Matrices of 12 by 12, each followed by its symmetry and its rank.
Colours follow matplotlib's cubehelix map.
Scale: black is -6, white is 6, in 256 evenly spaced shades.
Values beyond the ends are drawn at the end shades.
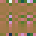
neither, rank one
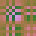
symmetric, rank one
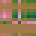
neither, rank one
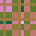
symmetric, rank one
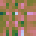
neither, rank two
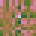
neither, rank two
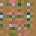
neither, rank two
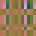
neither, rank one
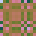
symmetric, rank one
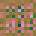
neither, rank two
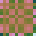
symmetric, rank one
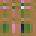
neither, rank one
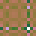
symmetric, rank one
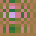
neither, rank one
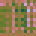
neither, rank two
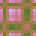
symmetric, rank one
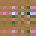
neither, rank one
